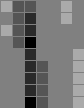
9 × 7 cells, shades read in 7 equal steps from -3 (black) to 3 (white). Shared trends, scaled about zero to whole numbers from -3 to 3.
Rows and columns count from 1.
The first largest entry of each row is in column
1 6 1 1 7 7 7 7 7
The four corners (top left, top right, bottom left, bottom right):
1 0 0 1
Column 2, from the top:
-1 -1 -1 -1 0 0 0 0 0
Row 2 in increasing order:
-2 -1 0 0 0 0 1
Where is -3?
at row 4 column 3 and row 9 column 3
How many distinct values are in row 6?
4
